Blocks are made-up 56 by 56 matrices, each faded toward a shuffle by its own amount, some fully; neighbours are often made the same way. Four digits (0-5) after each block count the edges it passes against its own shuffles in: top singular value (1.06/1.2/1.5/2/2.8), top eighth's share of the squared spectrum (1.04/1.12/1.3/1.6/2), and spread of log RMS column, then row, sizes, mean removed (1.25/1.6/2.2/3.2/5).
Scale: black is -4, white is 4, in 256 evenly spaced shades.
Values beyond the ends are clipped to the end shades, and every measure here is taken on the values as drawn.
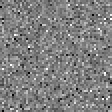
0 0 0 0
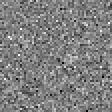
0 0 0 0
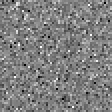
0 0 0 0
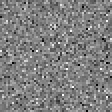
0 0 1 0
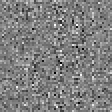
1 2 3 0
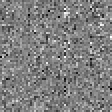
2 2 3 0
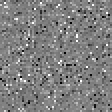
2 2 0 0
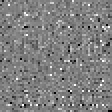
3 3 1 2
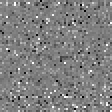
3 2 0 1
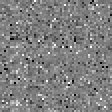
3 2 0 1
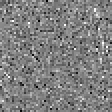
0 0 0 0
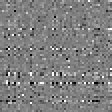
4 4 2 3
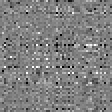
4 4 2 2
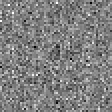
3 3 1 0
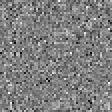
3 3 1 1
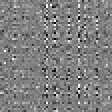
4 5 3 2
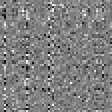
4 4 3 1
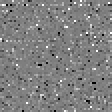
2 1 0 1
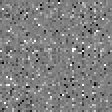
3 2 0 1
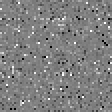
2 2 0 0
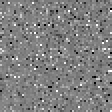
1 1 0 0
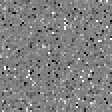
0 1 0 0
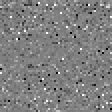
2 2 0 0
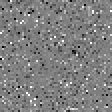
0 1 0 0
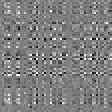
5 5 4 4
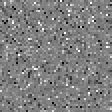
2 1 0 0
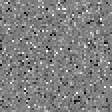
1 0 0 0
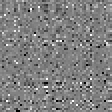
4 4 2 2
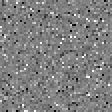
2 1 0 0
